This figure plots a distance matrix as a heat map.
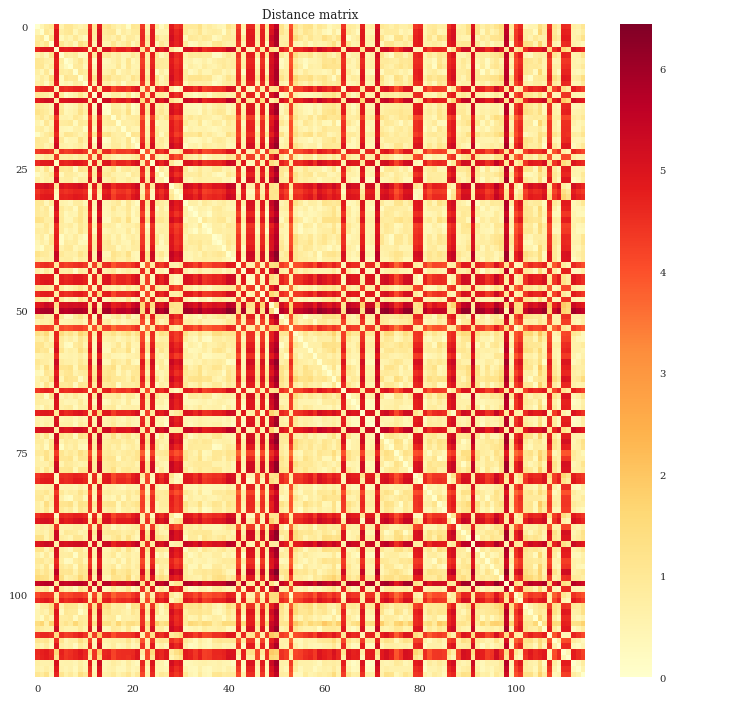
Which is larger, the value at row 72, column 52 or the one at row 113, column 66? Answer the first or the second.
the first
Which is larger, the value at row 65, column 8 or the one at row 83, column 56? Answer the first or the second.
the first
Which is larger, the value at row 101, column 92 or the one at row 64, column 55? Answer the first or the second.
the first
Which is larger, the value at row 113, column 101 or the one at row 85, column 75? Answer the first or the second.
the first
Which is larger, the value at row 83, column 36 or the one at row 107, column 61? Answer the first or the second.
the second
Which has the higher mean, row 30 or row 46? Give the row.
30
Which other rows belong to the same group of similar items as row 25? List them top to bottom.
0, 1, 2, 3, 5, 6, 7, 8, 9, 10, 12, 14, 15, 16, 17, 18, 19, 20, 21, 23, 26, 27, 31, 32, 33, 34, 35, 36, 37, 38, 39, 40, 41, 43, 46, 48, 51, 52, 54, 55, 56, 57, 58, 59, 60, 61, 62, 63, 65, 66, 67, 69, 70, 72, 73, 74, 75, 76, 77, 78, 81, 82, 83, 84, 85, 88, 89, 90, 92, 93, 94, 95, 96, 97, 99, 102, 103, 104, 105, 106, 108, 109, 112, 113, 114
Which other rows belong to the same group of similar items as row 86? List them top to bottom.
4, 11, 13, 22, 24, 28, 29, 30, 42, 44, 45, 47, 49, 50, 53, 64, 68, 71, 79, 80, 87, 91, 98, 100, 101, 107, 110, 111
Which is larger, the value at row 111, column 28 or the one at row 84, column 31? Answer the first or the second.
the second
